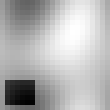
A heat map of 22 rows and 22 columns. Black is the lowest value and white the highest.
Histogram: skewed, a long tail of low values. Average level on the scale: 70%. Stripes: none. Odd patch: lower, in the bottom left. Ninth with the lowest average: bottom left. Roughest part: bottom left.
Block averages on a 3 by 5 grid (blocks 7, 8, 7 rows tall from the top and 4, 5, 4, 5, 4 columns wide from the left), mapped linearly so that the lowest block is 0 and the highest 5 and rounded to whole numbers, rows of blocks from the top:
2 2 4 5 4 | 3 3 4 5 4 | 0 0 3 4 3
